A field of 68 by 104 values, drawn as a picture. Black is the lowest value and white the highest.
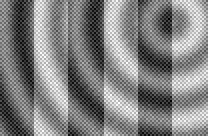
Ninth with the highest average: top right. Mirror symmetry: none. Rings: centred on the top right. Stripes: upright, repeating 3 times.
